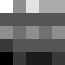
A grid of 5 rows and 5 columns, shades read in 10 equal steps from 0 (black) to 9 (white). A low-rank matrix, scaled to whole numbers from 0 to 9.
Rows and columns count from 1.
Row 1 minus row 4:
7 2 5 3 3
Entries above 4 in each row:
5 0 3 0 0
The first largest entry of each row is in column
1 1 1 2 2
